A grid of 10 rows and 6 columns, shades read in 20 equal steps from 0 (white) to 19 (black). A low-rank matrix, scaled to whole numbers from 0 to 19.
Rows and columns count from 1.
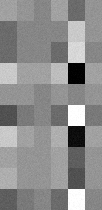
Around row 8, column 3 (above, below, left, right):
8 8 8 7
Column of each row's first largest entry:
5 1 1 5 3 1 5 5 5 1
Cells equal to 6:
2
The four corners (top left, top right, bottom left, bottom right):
7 8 12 9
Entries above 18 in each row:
0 0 0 1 0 0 0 0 0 0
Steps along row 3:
down same up down up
